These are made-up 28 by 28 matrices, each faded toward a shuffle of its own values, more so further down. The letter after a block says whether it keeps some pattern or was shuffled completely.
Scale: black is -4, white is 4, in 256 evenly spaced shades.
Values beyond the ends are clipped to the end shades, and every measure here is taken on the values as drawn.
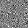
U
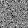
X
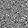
U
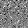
U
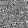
X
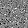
X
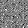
U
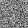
X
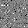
U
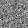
X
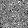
X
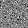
X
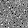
X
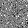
X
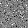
X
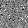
X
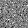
X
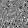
U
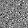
U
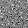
X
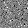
X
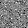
X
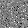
X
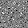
U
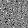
U
